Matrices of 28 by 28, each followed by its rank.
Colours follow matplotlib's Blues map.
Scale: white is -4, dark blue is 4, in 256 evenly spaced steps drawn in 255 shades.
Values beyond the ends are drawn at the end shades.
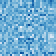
five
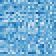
five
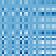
one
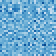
five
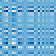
one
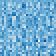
five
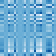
one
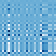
one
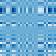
one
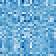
five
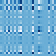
one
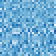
five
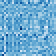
five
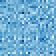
five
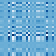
one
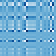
one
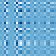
one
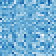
five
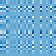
one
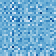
five
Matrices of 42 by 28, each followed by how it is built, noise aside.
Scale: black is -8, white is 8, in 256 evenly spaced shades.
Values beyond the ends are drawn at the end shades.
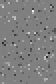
sparse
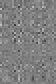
low rank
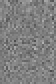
low rank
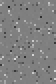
sparse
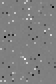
sparse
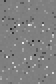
sparse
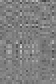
low rank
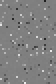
sparse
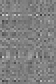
low rank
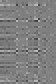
low rank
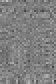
low rank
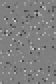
sparse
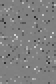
sparse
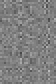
low rank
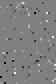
sparse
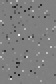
sparse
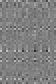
low rank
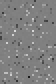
sparse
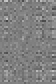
low rank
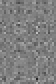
low rank
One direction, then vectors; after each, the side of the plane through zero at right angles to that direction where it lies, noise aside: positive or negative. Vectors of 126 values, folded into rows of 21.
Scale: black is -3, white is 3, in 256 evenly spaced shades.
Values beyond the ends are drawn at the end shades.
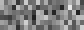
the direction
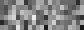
negative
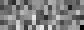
negative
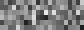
negative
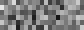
positive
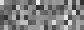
positive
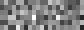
negative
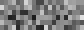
positive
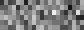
negative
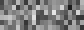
negative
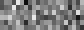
negative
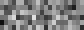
negative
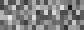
negative
